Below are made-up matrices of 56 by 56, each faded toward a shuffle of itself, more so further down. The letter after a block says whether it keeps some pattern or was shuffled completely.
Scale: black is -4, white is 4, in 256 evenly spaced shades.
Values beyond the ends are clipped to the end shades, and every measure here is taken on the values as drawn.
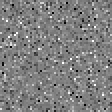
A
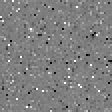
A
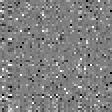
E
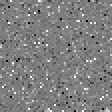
A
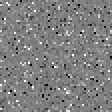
A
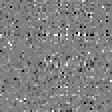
E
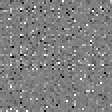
E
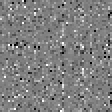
E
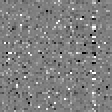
E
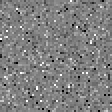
A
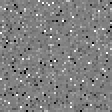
A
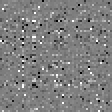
E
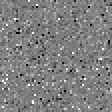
A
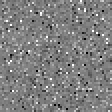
A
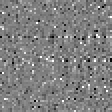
E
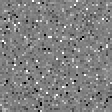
A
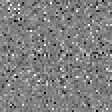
E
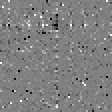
E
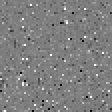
A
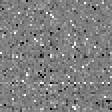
E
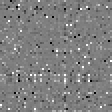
E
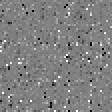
E
